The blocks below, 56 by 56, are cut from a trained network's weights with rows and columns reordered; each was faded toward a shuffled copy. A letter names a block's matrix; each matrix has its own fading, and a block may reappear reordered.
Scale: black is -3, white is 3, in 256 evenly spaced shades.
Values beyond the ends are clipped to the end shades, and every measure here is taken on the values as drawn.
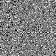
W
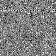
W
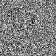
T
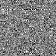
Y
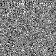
W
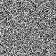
T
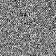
Y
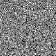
Y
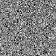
Y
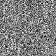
T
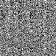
T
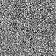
T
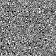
Y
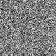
T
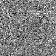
W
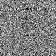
T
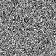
Y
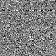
Y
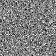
W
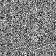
T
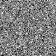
W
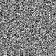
T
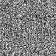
T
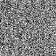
T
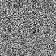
T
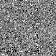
W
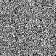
T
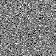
Y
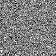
Y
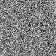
T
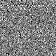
W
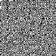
Y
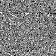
W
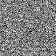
Y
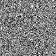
Y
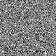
W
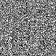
T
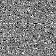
W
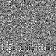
Y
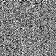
T
